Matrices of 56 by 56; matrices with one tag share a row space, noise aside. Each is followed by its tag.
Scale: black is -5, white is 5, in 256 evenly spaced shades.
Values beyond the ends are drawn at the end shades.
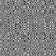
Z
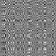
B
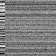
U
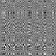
B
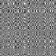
Z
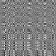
B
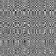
Z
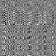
B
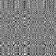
Z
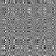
B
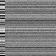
U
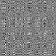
B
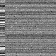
U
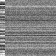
U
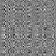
B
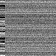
U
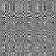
B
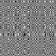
Z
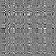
B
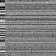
U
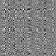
B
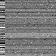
U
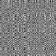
Z
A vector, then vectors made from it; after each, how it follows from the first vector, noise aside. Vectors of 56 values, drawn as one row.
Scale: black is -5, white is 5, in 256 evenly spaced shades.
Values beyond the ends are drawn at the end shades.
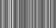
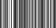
scaled up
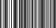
scaled up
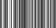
scaled up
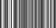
scaled up
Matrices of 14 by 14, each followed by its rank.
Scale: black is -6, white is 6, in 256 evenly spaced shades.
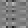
one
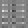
one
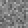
full rank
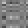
one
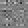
three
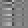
one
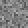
full rank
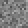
full rank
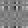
one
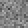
full rank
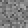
full rank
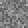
full rank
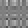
one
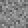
full rank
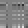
one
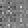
three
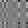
one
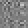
three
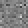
three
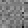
three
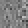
three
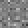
three
